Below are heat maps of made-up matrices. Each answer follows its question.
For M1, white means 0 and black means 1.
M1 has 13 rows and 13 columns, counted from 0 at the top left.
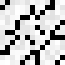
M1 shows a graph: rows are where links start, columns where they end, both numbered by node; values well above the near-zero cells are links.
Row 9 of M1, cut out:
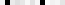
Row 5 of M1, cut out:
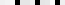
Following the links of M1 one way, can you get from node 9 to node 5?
yes
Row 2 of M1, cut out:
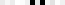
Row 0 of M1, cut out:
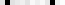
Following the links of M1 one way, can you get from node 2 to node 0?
yes
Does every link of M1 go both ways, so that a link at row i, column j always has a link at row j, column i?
yes
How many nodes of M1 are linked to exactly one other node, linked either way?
0
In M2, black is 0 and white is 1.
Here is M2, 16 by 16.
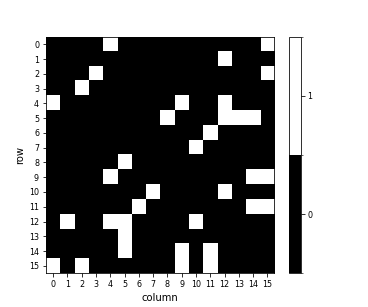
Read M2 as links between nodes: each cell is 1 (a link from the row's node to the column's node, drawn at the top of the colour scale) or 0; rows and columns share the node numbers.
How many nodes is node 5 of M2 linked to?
4
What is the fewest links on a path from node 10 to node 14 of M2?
3
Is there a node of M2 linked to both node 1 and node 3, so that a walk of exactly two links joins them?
no
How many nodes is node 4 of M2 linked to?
3
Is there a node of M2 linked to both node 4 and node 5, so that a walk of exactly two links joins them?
yes
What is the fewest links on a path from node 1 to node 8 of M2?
3
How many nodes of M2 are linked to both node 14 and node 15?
2
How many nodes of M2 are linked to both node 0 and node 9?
2
